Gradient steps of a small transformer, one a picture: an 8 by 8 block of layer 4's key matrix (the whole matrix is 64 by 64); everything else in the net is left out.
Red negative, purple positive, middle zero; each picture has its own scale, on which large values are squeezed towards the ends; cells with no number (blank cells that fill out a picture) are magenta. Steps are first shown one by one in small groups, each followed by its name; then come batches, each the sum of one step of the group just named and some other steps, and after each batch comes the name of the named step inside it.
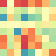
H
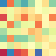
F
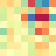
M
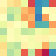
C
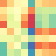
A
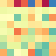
F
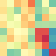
C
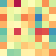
C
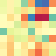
M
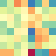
F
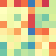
A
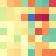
M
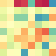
H
